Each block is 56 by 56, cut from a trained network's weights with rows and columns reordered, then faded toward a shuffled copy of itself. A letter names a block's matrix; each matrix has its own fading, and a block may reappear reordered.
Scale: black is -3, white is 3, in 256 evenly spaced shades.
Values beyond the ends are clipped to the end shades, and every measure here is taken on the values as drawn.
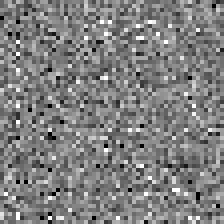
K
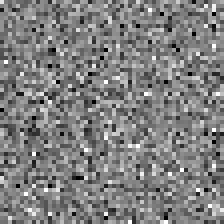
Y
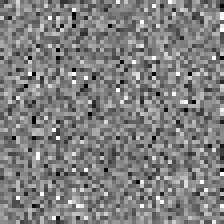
K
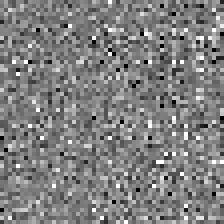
K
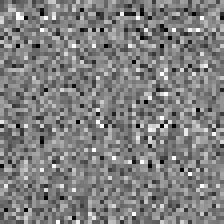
K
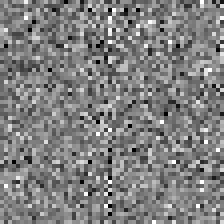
Y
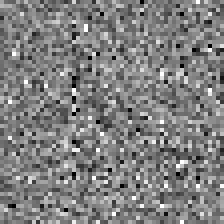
Y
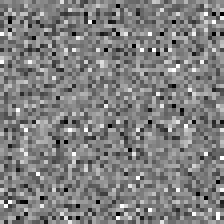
K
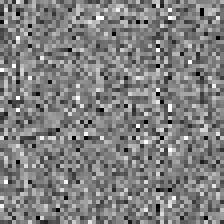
Y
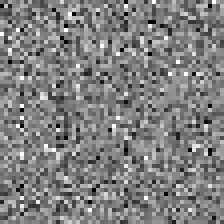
Y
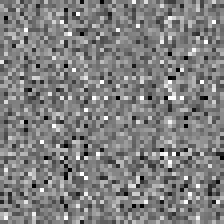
K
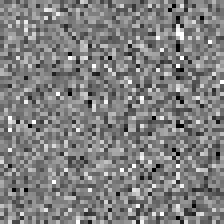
Y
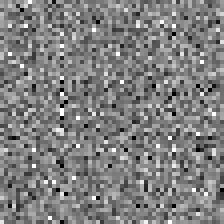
K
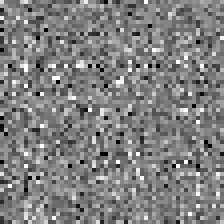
K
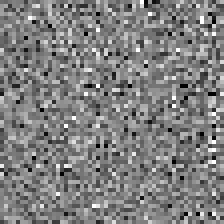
Y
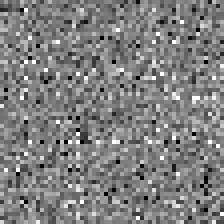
K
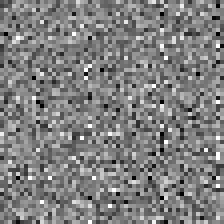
Y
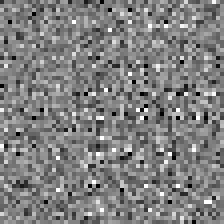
K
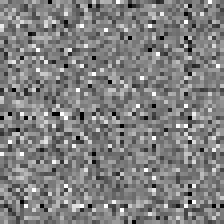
K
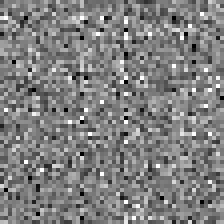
K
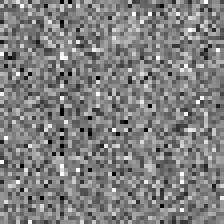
Y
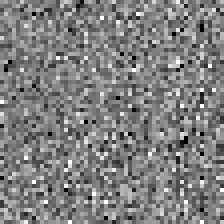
Y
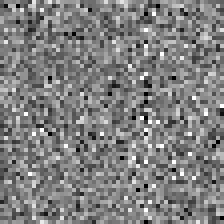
Y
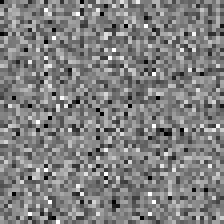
Y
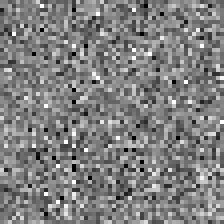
Y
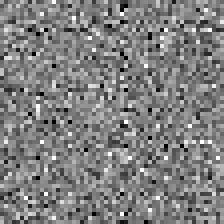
Y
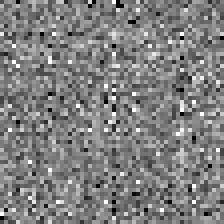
K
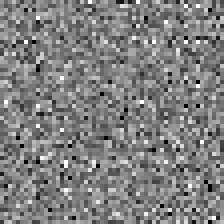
K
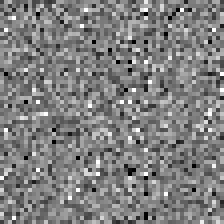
K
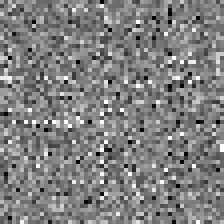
K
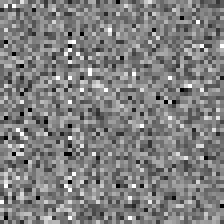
K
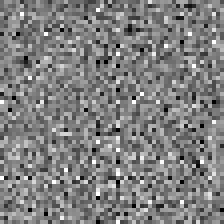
Y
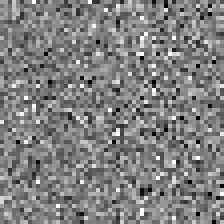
K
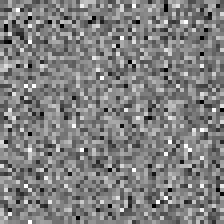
Y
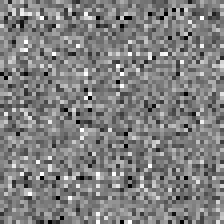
K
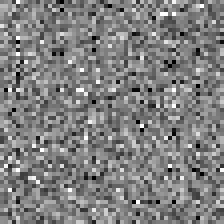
K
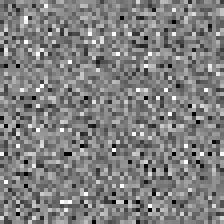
K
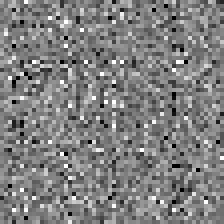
K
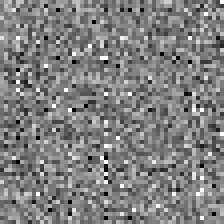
K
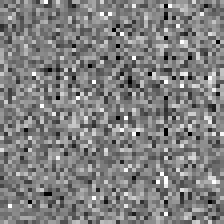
Y
